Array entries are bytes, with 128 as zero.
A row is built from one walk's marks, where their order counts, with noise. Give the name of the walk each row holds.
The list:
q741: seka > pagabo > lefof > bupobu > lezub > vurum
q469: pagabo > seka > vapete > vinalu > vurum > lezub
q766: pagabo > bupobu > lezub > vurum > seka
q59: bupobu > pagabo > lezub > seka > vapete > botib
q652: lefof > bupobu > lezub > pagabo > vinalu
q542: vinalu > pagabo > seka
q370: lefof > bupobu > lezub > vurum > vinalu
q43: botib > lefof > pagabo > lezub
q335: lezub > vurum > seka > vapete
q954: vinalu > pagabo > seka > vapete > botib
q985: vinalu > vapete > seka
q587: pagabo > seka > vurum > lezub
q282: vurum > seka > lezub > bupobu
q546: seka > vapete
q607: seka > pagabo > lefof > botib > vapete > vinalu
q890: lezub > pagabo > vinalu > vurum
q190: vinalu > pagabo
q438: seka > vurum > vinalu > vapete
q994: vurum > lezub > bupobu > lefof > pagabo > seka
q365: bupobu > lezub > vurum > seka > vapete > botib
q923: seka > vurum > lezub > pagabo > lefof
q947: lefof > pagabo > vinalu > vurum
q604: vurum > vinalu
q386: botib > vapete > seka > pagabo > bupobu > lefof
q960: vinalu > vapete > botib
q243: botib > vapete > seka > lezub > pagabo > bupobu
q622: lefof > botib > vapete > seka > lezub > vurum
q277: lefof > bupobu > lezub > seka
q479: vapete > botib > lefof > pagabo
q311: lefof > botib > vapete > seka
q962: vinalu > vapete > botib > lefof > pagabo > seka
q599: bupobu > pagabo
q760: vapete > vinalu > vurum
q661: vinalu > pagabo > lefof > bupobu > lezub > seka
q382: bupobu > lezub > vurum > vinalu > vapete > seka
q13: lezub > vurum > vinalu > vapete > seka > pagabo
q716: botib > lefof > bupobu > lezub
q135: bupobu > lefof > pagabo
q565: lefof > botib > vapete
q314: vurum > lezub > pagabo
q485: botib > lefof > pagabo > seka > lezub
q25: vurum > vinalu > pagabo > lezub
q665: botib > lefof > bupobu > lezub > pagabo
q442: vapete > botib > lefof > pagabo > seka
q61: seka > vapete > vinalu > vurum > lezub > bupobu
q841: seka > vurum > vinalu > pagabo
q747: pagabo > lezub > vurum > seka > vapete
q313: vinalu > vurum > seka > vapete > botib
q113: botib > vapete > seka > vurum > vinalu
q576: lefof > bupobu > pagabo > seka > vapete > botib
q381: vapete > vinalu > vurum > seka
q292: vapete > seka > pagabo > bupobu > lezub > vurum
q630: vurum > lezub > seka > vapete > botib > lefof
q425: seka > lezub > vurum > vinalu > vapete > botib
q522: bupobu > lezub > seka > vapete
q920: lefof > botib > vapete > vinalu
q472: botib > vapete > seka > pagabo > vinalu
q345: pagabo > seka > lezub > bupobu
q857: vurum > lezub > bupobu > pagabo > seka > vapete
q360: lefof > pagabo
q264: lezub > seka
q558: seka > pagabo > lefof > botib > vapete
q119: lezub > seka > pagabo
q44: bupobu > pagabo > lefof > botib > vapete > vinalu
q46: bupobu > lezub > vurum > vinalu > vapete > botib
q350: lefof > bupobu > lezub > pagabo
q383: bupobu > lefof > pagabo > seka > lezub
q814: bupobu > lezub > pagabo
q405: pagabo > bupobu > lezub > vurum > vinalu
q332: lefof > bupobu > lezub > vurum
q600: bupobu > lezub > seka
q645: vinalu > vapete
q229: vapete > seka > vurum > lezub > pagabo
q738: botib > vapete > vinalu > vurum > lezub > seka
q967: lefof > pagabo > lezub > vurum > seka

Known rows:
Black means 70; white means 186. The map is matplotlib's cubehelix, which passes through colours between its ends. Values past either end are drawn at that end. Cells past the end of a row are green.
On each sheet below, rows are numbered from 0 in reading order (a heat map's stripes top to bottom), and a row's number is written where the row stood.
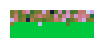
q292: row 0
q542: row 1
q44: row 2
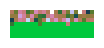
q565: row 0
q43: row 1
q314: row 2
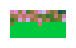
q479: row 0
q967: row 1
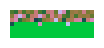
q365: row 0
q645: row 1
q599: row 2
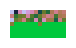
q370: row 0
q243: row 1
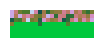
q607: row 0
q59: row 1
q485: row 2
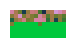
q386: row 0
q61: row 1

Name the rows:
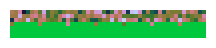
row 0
q311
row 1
q747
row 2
q438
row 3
q962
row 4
q332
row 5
q600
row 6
q587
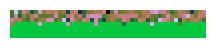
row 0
q229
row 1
q135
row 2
q546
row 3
q381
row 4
q738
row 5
q360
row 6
q576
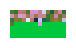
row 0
q960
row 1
q841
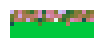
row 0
q630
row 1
q920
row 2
q345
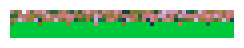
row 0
q665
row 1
q558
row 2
q382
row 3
q760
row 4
q522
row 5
q46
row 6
q472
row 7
q425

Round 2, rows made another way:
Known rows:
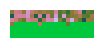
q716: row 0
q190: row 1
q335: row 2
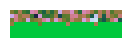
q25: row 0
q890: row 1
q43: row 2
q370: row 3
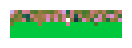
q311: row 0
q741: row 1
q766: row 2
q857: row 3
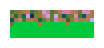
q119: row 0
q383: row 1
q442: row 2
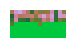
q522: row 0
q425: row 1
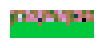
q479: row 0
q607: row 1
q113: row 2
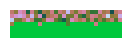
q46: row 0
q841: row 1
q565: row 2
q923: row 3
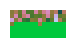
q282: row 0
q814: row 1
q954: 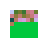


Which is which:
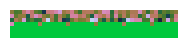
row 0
q985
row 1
q760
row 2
q485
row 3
q382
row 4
q645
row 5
q967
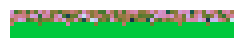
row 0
q313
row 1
q59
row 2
q386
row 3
q332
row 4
q600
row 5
q365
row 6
q44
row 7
q558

